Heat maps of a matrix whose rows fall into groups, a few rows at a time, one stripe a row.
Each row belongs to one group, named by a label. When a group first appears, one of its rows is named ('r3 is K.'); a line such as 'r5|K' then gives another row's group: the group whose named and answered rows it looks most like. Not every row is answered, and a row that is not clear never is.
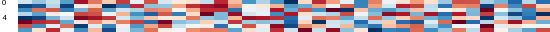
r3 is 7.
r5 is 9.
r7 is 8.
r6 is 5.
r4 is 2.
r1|2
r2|8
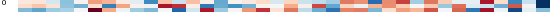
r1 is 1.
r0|7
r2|7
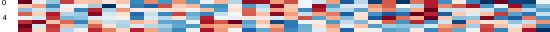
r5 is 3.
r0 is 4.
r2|1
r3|4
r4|7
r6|9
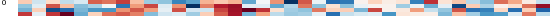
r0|9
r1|3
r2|2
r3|9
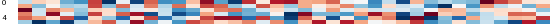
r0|8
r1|8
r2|9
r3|9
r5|2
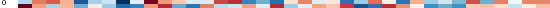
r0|3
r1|5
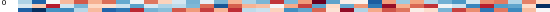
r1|7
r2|2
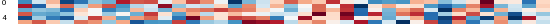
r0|8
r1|5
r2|2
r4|2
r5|4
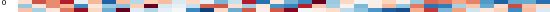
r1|3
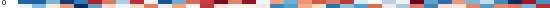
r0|2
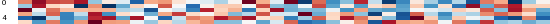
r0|4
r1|3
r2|9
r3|8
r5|7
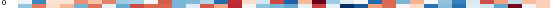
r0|5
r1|3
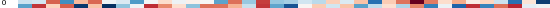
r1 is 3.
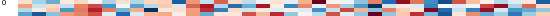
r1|8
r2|7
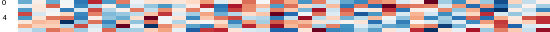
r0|1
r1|7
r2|1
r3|5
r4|3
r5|8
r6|4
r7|3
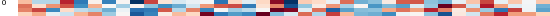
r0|5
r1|9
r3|8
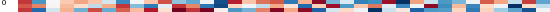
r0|5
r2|8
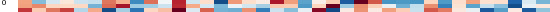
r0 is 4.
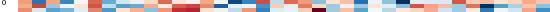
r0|8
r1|1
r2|1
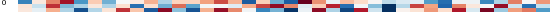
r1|4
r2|9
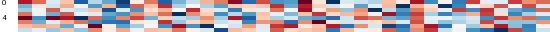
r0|3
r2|8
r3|5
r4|9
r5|5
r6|4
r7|1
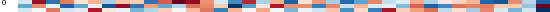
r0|1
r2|7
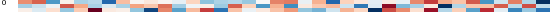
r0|1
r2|7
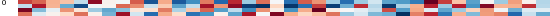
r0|9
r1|9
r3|4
